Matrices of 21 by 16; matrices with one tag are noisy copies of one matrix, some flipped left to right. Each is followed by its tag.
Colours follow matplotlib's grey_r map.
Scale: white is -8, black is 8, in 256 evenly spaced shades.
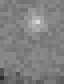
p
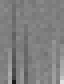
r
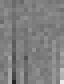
r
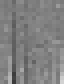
r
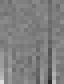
r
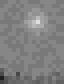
p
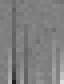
r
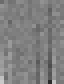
r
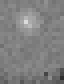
p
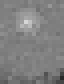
p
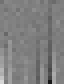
r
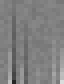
r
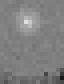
p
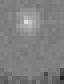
p
